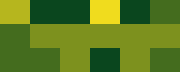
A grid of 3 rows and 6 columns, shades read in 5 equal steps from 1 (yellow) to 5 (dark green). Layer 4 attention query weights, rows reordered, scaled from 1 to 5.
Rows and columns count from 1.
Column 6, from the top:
4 3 4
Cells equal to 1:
1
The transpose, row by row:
2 4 4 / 5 3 4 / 5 3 3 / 1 3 5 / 5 3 3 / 4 3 4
